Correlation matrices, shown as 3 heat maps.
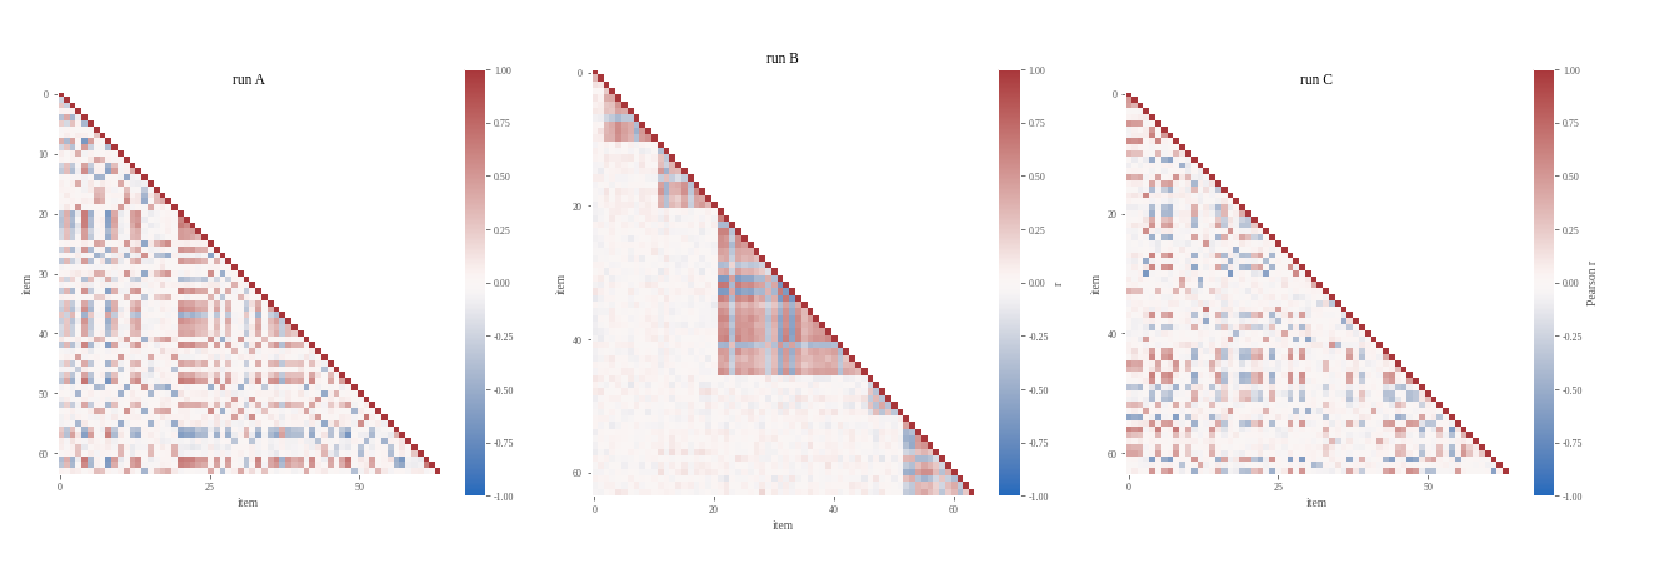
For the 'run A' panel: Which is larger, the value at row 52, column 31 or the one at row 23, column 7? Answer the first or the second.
the second
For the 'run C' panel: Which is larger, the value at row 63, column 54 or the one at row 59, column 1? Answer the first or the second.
the second
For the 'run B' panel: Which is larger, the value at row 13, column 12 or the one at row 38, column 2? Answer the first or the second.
the second
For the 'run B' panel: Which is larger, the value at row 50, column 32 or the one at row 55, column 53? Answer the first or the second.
the first
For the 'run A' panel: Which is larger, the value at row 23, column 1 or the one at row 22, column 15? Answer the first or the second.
the first
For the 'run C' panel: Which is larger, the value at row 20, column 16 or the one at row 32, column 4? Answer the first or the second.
the first
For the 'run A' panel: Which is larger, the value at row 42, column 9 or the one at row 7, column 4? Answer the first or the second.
the first
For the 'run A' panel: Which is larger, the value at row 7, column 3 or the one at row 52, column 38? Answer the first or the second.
the second
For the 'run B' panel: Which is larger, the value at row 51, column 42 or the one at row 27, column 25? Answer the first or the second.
the second
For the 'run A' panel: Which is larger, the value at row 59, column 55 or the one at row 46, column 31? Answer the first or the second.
the second
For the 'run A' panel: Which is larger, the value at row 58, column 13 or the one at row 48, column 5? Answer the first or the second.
the first
